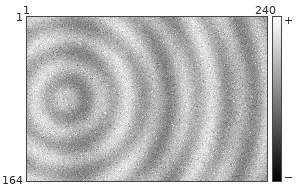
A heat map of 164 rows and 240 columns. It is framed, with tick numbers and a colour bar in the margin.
Stripes: upright, repeating 3 times. Average level on the scale: 70%. Odd rows or columns: none. Seam: none. Rings: centred on the middle left. Slope: none.
